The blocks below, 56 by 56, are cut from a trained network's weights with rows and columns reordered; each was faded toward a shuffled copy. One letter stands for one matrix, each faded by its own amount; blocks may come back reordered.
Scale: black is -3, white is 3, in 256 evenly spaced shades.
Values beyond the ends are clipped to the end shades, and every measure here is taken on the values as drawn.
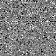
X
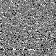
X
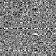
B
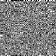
B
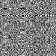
B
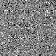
X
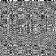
B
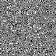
X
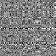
B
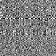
B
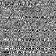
B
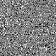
X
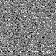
X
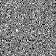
X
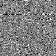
X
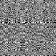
B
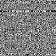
B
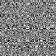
B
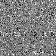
X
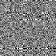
B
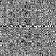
B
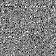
X
